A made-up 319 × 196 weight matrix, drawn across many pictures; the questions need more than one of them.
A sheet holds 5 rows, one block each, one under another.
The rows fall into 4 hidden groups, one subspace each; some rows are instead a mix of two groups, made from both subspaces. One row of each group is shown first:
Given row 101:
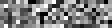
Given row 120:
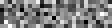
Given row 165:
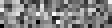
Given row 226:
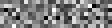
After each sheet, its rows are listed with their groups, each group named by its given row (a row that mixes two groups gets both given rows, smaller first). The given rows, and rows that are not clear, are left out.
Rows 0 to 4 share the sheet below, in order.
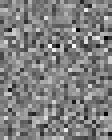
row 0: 226
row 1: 226
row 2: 101 and 165
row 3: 120
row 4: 101
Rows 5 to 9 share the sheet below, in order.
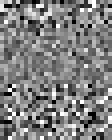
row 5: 165 and 226
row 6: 120
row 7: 226
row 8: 120
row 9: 120 and 165
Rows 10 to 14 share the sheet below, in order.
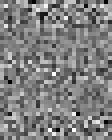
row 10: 101
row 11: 120
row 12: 120
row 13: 165
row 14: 226
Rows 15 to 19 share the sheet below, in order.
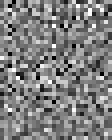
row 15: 120
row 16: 120
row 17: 165
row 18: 120
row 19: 120 and 226
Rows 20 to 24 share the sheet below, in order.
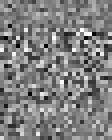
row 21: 226
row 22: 101 and 120
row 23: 165
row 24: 165
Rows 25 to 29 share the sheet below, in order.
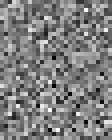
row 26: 101
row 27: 165
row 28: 165
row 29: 226
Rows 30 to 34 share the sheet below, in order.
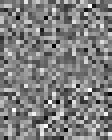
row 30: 226
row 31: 120
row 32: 101
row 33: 226
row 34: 101
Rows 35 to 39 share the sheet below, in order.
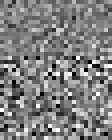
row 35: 120
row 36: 101
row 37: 226
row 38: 165
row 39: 101 and 226
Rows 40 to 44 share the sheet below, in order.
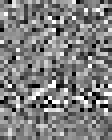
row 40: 226
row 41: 101
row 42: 101 and 120
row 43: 101 and 226
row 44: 101 and 165
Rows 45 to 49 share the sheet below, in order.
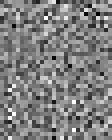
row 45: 101 and 226
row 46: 101
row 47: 165
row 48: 120
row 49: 120
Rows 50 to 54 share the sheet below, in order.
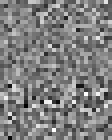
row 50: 101
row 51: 226
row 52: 120
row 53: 226
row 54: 120
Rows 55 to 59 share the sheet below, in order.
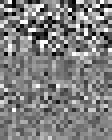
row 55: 165 and 226
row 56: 101
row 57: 226
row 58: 101 and 226
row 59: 165
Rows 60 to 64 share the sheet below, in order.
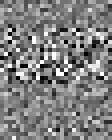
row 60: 120 and 165
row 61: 101 and 120
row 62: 165
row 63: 120 and 226
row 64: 226
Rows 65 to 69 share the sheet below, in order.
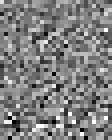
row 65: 101 and 120
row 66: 101
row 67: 120
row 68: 101
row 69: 120
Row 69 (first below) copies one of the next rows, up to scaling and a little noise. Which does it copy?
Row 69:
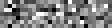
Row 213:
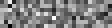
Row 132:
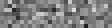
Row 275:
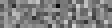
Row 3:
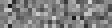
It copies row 132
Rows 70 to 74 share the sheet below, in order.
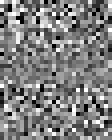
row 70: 165
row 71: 165
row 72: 120
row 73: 120
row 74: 226
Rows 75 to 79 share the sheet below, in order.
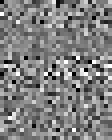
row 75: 101
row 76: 101 and 120
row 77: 226
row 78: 120 and 226
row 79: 120 and 226
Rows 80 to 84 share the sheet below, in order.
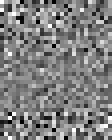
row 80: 165
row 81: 120
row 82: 101 and 120
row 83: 101
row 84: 120
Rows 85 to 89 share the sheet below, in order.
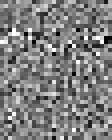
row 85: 101
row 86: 101 and 226
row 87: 120
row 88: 120
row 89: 120
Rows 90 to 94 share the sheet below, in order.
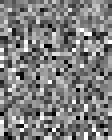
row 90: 165
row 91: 226
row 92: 165
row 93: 120
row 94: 120
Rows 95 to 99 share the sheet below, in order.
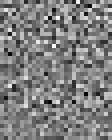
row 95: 226
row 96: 120
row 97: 120 and 226
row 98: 226
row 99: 101
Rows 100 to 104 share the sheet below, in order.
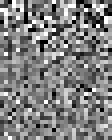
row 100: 226
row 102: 101 and 226
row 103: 226
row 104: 120
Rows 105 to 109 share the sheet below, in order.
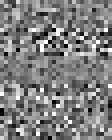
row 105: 101 and 120
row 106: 101
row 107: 101
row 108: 165
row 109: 165
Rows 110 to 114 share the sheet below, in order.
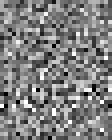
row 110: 101 and 165
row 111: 120
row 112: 101
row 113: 165 and 226
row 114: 165
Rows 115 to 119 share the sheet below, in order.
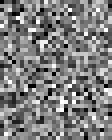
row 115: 165
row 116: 101
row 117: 120
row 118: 101 and 120
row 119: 120 and 165
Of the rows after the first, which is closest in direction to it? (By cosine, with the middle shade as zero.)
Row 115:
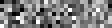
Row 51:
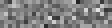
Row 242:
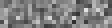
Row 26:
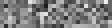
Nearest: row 242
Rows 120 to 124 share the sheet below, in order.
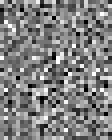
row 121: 120
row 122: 101
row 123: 101
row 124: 101
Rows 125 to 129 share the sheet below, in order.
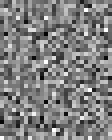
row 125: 226
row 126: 101
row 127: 101
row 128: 226
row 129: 165
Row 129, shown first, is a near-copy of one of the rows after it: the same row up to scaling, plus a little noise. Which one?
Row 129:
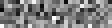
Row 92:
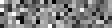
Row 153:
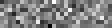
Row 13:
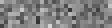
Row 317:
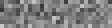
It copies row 317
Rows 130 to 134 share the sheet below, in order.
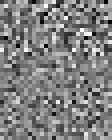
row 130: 101
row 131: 226
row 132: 120
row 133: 120 and 226
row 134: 120 and 165
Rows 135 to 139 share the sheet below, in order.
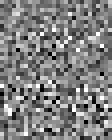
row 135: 120 and 165
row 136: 165
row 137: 165
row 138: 120
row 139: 226
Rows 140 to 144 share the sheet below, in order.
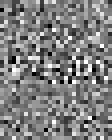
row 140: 120 and 165
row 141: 165
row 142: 120
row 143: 120 and 226
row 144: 226
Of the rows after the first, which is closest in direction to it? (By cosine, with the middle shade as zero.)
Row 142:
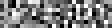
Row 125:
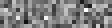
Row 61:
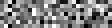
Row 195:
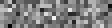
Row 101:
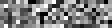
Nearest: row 61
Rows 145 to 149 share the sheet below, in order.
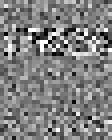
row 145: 101 and 226
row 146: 101
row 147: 226
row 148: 120
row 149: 226
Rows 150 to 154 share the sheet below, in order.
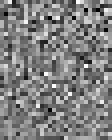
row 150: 226
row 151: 101
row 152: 226
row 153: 165
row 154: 101
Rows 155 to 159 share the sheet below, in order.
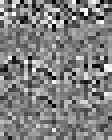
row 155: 165 and 226
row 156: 165
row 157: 101 and 226
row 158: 101 and 226
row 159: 120
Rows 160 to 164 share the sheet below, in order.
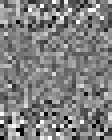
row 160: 165
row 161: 101
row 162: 120
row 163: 226
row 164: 165
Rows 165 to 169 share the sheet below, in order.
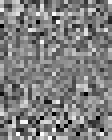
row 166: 101 and 165
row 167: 120
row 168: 165 and 226
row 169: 165
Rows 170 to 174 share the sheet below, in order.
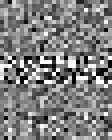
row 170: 226
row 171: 101
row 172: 120
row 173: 101
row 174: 101
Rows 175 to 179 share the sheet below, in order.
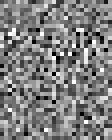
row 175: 101
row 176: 120
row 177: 101 and 120
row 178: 120
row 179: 226
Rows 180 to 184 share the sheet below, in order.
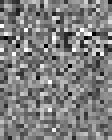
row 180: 165
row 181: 226
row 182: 165
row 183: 165
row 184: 120
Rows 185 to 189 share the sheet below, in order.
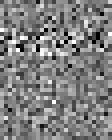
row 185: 120 and 226
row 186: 165
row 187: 165
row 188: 120
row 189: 101
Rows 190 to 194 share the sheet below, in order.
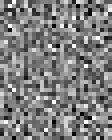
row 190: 120
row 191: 226
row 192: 226
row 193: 120
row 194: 226
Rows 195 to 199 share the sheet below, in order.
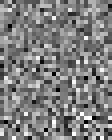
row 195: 120 and 165
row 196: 226
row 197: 120
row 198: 120
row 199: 226
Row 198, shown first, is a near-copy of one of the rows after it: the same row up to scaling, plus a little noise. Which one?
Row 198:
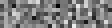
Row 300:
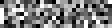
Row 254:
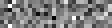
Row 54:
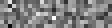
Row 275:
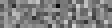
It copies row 275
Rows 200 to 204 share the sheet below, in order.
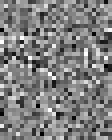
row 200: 101
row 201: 101 and 120
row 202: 101 and 226
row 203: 165
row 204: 101
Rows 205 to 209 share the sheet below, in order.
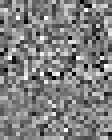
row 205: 226
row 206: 165
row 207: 226
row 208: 101 and 226
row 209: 101
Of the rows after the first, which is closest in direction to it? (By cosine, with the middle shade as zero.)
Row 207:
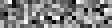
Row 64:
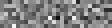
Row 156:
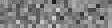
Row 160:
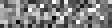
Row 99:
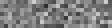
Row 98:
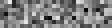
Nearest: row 98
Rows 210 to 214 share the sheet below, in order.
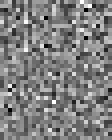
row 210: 226
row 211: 226
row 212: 226
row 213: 120
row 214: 226
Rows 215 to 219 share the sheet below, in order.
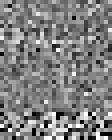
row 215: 120 and 165
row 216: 165
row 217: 120
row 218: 226
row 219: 101
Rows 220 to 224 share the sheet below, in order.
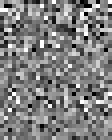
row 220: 165 and 226
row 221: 101 and 226
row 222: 165
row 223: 120 and 226
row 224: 101
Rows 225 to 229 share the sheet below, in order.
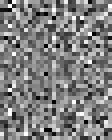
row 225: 120
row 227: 226
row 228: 120
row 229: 226
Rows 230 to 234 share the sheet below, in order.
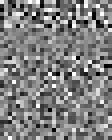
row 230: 120
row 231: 101 and 165
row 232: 226
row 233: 165
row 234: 120
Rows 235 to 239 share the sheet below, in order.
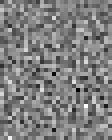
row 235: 120
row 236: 226
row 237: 120
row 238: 120
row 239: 120
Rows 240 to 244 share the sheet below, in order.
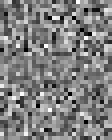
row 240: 165 and 226
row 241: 226
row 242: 165 and 226
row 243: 165
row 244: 226
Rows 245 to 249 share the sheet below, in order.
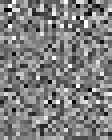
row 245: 120
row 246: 120 and 226
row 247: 165
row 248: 226
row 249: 101
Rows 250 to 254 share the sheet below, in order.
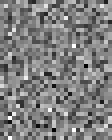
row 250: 101
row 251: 120
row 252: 226
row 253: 165
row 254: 120
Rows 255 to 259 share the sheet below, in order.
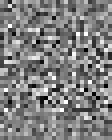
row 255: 120
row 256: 120
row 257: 165 and 226
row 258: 101
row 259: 101 and 226
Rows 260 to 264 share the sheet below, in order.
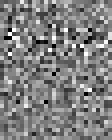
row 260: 101 and 165
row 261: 120
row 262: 120
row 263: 226
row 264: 226
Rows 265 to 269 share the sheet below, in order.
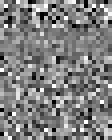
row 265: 101
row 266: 165
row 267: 101
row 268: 165
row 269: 120 and 226
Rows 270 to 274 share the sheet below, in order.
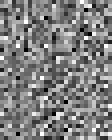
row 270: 226
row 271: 226
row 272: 101
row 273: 101
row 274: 101
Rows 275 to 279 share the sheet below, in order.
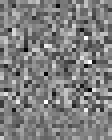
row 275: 120
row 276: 226
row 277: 226
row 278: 226
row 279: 165
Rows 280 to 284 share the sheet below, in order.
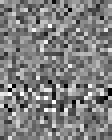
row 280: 165
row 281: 101
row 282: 165
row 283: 120
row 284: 120 and 165
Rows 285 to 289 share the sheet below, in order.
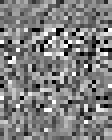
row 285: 101
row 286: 101
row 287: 120 and 226
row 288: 101 and 120
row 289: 226
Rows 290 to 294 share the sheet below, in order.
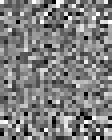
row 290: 101
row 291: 226
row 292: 101
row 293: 226
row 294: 226
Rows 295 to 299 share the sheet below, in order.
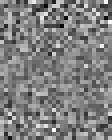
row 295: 101
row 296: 165 and 226
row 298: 101 and 165
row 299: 120
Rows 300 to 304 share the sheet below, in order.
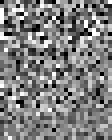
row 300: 120
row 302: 165
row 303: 165
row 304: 120
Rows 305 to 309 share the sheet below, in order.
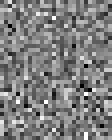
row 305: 120
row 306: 120
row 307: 226
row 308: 226
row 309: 120
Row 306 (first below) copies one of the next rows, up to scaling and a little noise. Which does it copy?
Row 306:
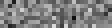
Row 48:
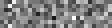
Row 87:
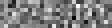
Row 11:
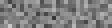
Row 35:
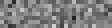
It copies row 35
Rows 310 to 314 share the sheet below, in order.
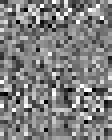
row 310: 165
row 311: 165
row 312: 165
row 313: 226
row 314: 226
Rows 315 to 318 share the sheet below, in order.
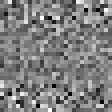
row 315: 226
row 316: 101
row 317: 165
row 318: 165
